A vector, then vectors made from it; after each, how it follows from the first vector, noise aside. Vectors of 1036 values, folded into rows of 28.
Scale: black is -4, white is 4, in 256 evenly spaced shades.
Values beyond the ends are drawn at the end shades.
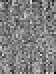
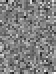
sign-scrambled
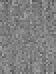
shrunk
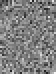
sign-scrambled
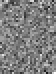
sign-scrambled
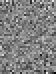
sign-scrambled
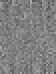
shrunk
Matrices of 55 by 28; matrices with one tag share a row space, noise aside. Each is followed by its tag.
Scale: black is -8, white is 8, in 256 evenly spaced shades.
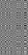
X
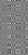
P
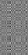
P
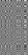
X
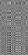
P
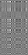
P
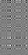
P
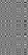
X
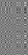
X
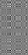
P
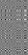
X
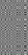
X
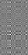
P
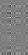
P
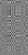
P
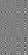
X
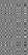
X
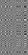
X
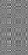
P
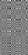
P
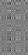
P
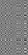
X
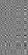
X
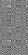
P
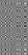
X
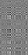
P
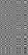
X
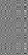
X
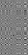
X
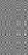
X
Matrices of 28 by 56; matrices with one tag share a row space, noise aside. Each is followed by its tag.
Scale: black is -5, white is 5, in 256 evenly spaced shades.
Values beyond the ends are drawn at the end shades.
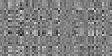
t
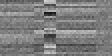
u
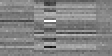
u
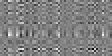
t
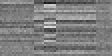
u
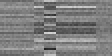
u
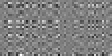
t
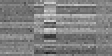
u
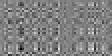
t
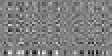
t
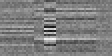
u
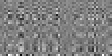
t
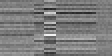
u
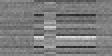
u
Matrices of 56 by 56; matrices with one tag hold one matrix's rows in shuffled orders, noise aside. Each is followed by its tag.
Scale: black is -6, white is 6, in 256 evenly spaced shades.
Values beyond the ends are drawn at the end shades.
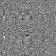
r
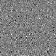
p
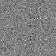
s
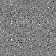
p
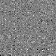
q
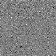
p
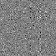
s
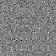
p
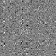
r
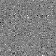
q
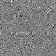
p
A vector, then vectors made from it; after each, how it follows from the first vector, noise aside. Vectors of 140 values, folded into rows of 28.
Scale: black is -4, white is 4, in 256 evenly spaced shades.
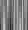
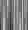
copied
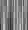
copied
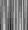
copied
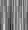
copied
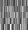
sign-scrambled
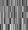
sign-scrambled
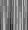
copied
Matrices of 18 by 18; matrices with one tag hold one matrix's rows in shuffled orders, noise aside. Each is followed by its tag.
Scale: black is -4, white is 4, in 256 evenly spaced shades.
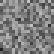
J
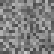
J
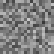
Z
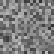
J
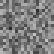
Z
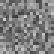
Z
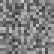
Z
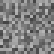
J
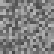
Z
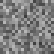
J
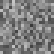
J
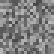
Z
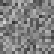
J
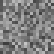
J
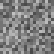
J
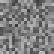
Z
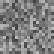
Z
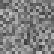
J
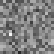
Z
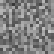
Z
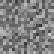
Z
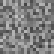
J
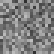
J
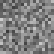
Z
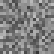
Z
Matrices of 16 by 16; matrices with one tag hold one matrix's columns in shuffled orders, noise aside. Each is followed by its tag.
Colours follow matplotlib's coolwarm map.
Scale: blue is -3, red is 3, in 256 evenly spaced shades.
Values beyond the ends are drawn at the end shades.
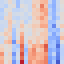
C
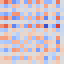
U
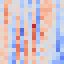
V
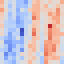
V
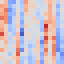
V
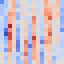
V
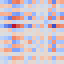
U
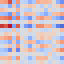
U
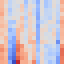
C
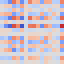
U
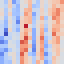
V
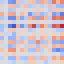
U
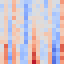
C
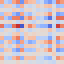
U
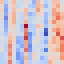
V
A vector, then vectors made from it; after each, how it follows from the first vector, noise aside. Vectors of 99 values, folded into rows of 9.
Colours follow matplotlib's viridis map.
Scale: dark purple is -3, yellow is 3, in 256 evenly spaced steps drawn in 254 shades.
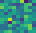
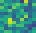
sign-scrambled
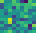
sign-scrambled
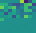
partly zeroed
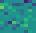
partly zeroed
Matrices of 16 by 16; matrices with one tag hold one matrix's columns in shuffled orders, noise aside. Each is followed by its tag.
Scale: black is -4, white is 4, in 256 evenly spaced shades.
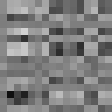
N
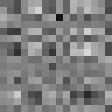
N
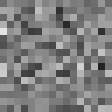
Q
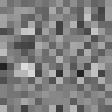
Q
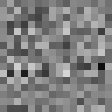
Q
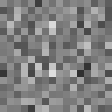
Q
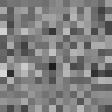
Q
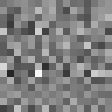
Q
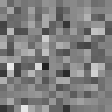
Q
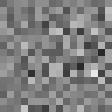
Q
